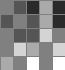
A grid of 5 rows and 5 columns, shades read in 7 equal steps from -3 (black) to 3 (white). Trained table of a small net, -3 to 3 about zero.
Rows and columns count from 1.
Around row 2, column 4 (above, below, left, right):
1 2 -1 -2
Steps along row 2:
up down up down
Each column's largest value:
1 2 3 2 3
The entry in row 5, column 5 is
3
